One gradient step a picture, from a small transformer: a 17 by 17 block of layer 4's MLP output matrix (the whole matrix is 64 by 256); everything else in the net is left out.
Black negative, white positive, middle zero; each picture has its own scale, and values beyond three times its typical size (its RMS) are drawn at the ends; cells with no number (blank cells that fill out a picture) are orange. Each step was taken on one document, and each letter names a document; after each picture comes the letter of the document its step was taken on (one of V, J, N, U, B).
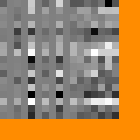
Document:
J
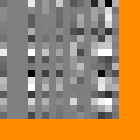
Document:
J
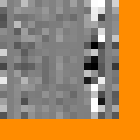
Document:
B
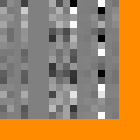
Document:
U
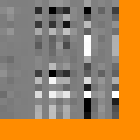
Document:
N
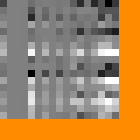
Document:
J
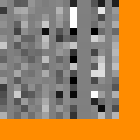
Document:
B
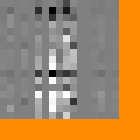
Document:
N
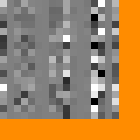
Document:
B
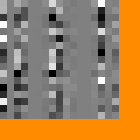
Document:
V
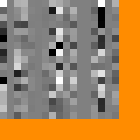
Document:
V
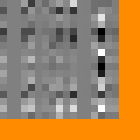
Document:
U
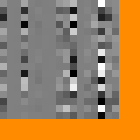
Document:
U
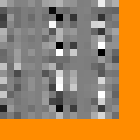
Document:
V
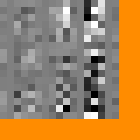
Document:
B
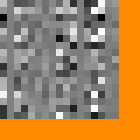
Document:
B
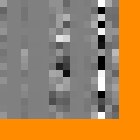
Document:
U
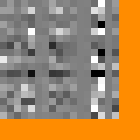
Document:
B
